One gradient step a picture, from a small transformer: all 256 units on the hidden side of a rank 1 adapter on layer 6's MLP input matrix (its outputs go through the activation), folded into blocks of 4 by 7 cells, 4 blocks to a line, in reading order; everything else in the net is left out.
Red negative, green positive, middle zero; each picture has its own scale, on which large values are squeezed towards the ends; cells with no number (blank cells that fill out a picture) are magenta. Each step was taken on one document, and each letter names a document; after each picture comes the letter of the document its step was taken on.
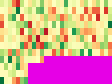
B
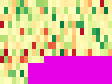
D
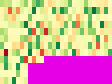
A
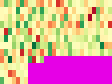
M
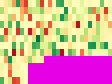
M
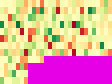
D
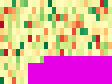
B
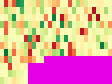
M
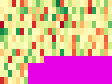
D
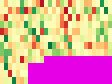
A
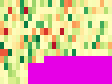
A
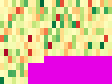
D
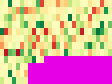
A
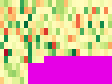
A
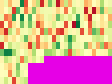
A
